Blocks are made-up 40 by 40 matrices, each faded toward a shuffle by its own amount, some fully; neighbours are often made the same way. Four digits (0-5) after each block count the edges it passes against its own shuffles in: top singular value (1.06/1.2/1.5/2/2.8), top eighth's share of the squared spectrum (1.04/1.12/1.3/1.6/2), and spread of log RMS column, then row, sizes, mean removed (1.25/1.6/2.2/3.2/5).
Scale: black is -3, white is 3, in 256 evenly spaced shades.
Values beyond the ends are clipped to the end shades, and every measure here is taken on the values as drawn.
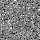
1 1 0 0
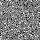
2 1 0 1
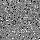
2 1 0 0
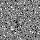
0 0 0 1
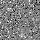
0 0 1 0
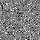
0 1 0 0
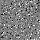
0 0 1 0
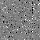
2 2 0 0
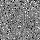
0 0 0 0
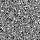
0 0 0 0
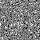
0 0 0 0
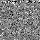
1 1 0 2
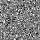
0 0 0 0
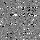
2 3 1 2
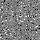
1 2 1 1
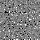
1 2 1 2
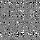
2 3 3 3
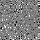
3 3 2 1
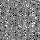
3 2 0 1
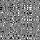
4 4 2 2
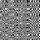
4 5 3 3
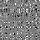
4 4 2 2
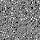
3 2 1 0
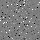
0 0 0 0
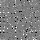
3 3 1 1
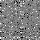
3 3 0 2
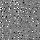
3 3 1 1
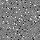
1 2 1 0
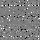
3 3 0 2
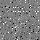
3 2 0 1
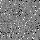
1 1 0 0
